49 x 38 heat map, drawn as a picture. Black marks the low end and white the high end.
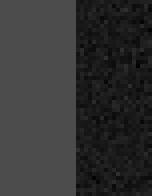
The table splits into one row of 2 panels. Panel 1,1: low, flat. Panel 1,2: very low, fine-grained, faint in contrast.
